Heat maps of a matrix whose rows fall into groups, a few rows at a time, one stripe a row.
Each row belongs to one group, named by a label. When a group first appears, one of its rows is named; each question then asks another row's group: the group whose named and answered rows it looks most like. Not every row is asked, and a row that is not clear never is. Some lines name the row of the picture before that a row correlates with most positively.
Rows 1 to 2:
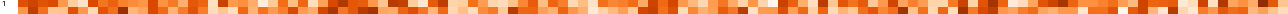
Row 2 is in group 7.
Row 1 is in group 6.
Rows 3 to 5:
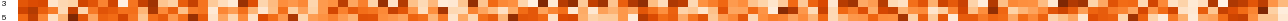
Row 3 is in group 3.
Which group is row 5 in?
7
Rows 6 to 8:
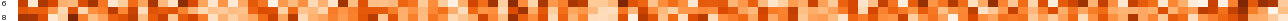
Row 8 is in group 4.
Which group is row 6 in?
3
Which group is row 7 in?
4
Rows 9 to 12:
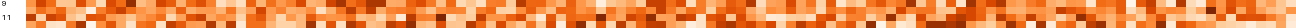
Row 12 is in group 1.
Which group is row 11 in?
3
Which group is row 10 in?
6
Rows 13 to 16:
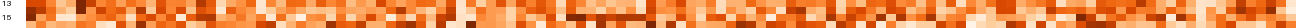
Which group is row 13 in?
7
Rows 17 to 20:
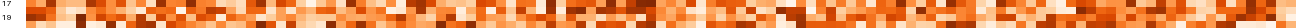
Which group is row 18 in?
3
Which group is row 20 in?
1
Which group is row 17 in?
3
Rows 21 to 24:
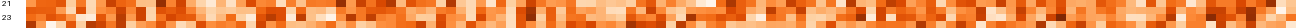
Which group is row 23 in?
4
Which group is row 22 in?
4
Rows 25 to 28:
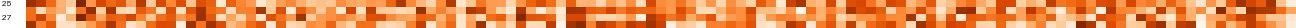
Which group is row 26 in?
3
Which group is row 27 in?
7
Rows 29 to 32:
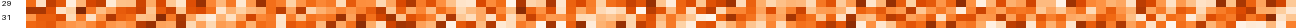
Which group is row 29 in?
3
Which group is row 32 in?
1
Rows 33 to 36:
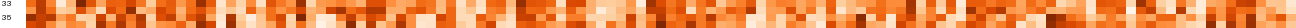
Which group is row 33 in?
7
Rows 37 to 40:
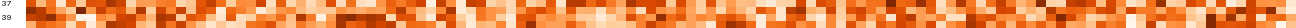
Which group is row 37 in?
3
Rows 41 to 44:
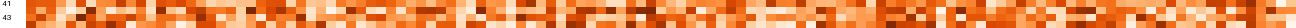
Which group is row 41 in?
4
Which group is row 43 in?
7
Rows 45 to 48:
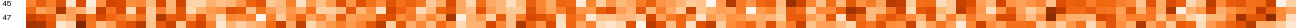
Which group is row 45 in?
6
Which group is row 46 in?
6
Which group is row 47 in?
7
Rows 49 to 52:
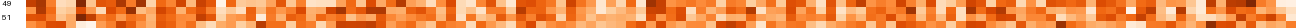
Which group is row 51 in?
7
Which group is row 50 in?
7
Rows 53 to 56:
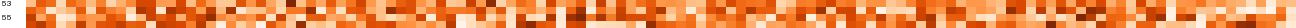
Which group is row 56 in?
7
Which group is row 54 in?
1
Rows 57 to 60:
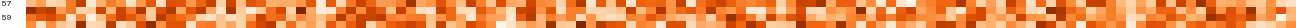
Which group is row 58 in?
4
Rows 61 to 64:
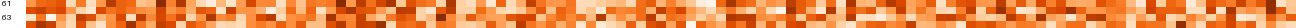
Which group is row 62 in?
6
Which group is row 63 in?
1
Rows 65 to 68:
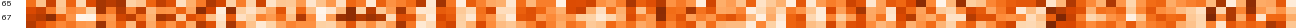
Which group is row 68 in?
6
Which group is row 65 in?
3
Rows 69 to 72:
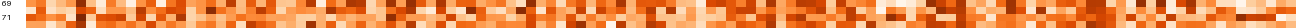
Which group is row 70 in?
1
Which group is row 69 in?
1
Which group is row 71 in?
6
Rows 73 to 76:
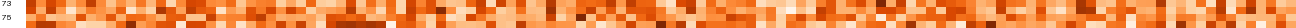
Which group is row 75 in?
1
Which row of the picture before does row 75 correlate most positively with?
70
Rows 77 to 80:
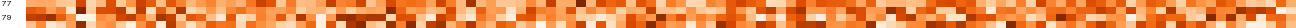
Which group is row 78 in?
6
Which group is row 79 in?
4
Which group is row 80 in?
1
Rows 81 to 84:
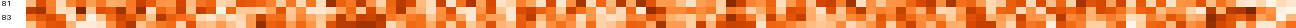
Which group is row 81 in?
1
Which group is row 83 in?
4
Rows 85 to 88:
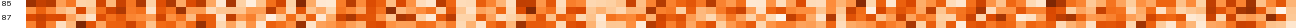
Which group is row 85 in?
4
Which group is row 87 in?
6
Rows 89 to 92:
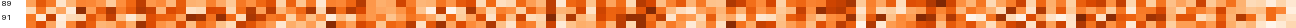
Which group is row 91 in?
3
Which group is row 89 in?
1
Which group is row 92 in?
1
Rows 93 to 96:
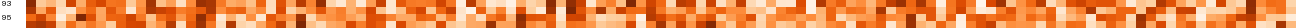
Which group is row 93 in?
3
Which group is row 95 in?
7
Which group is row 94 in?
3
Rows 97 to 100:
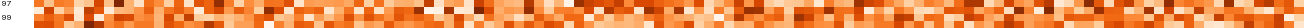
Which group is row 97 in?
3
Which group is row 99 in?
6
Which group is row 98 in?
1
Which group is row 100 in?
7
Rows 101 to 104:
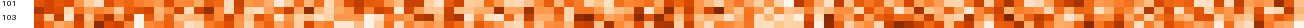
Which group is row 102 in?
4
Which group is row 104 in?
3
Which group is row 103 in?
3
